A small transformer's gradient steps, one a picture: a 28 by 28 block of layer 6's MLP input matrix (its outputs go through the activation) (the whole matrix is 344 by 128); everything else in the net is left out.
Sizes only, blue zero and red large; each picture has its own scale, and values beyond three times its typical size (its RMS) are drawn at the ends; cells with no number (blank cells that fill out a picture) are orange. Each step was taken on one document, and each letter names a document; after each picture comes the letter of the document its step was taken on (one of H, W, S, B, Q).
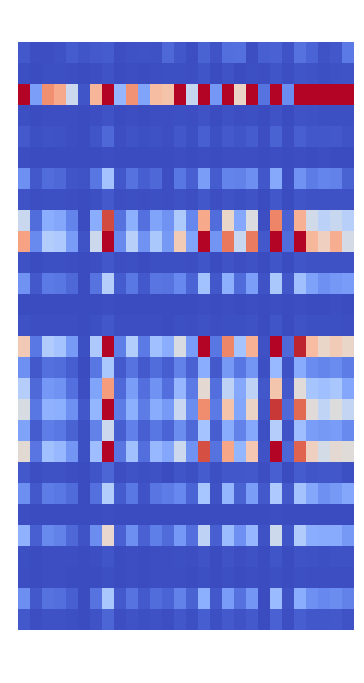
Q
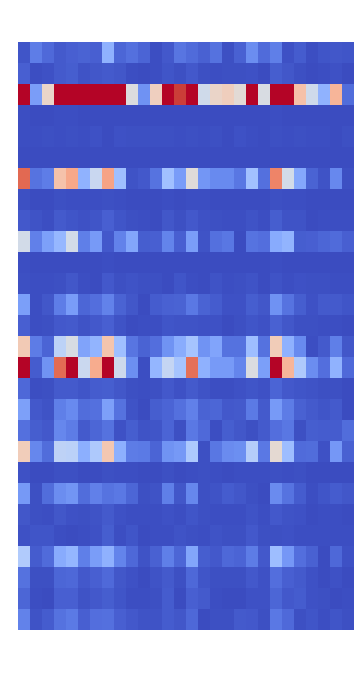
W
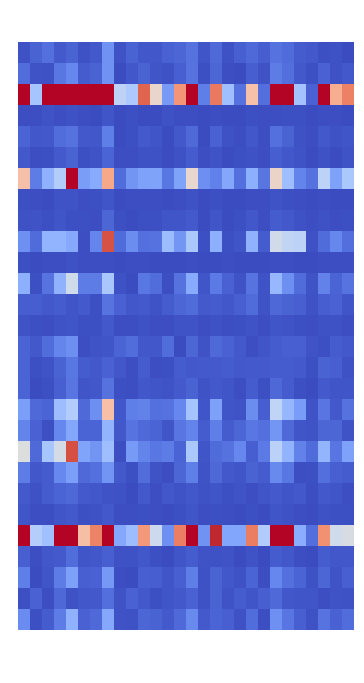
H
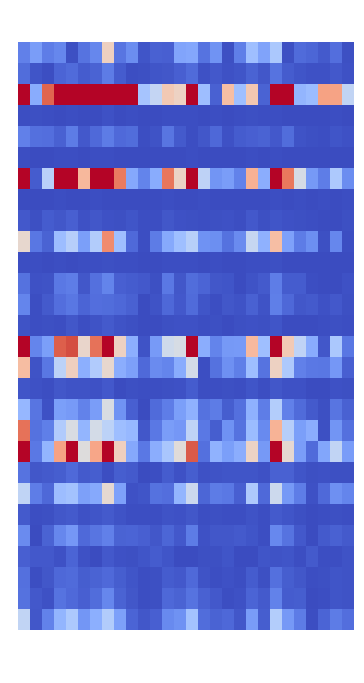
W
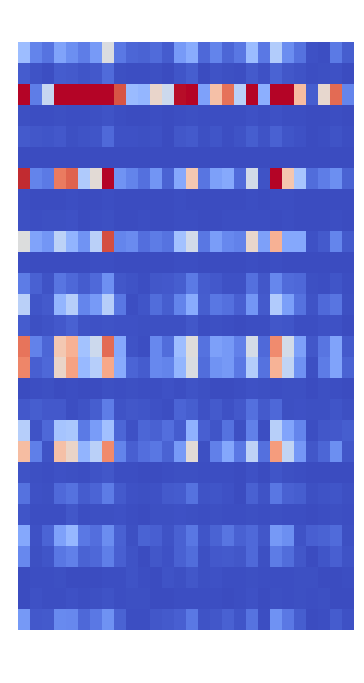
W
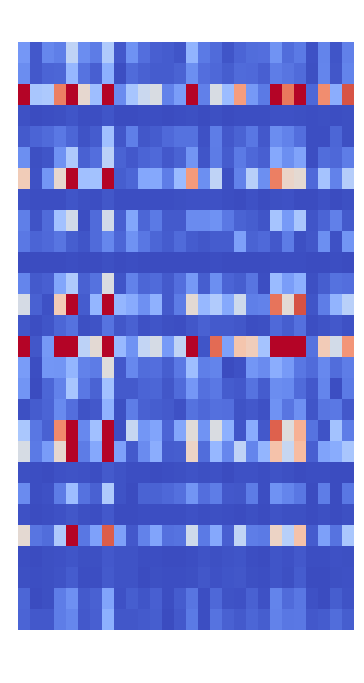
H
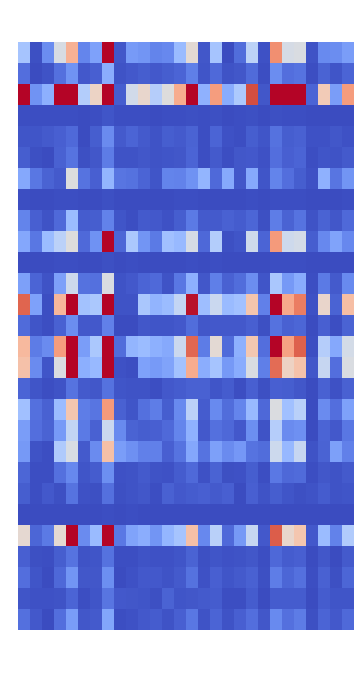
H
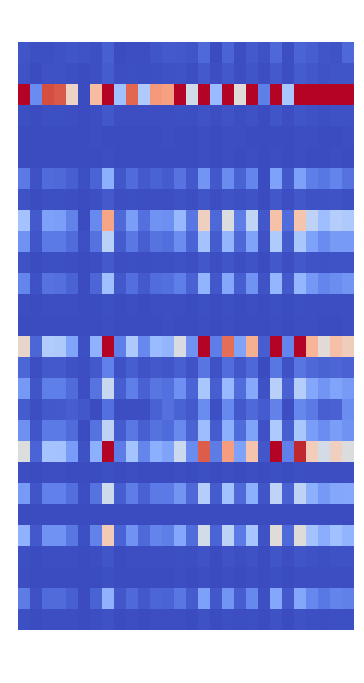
Q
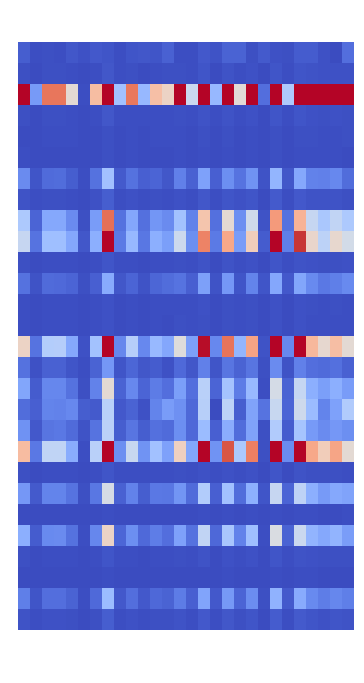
Q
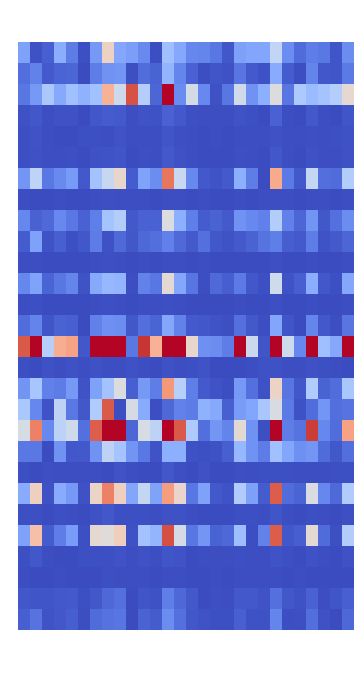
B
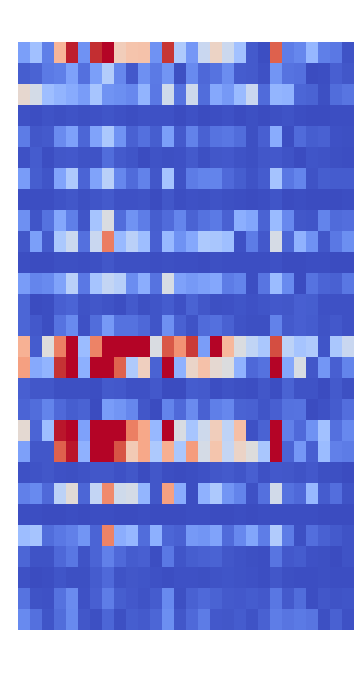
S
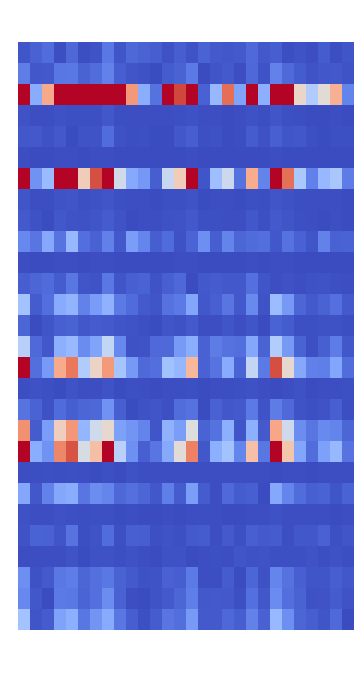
W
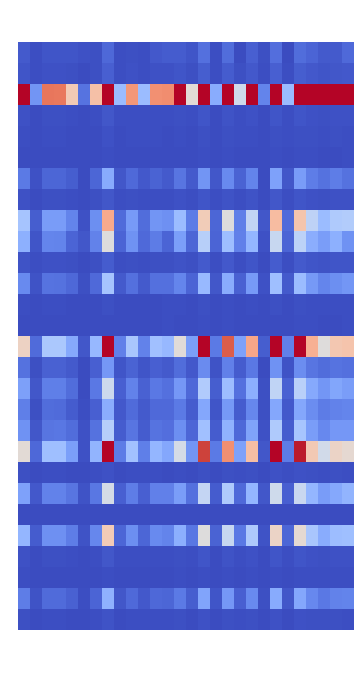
Q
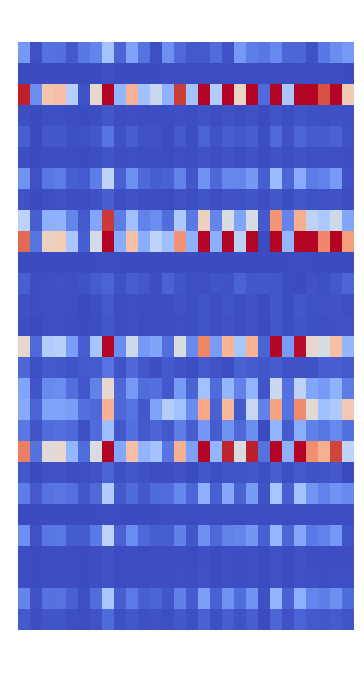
Q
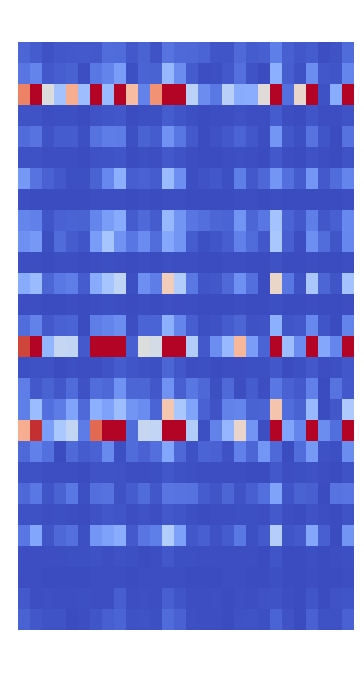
B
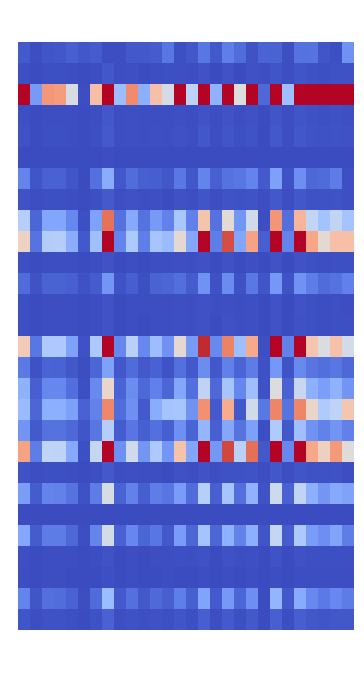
Q
